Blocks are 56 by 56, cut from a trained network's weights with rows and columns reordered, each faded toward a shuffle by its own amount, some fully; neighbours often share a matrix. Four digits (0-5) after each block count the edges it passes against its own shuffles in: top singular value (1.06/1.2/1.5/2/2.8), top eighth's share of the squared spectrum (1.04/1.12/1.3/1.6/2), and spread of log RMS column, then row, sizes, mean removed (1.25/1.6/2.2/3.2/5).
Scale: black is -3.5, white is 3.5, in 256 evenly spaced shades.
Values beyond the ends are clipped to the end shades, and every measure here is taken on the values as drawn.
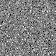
0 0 0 0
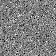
0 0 0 0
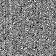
1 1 0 0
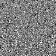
2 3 1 1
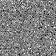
0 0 0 0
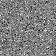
1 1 0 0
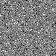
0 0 0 0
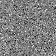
0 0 0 0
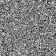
0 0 0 0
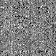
2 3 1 2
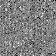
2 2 0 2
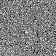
0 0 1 0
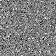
1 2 0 1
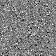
0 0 0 0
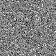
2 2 0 0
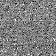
1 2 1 0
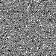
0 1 1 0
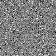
1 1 1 0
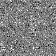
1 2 1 0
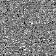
1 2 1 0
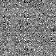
2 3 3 1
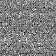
2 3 2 1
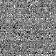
2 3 2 1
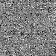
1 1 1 0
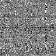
2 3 3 1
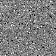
1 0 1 0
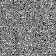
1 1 0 0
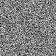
2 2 0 0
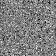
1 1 0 0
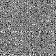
2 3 0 2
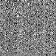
2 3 1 2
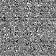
2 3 2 1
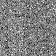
1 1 0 0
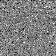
0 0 0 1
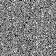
1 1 0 0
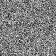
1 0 0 0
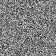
1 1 0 0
